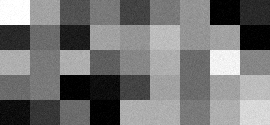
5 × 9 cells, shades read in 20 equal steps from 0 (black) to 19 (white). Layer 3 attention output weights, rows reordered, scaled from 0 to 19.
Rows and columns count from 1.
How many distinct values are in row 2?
7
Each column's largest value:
19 12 13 12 13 14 11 18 16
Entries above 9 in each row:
3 5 6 3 4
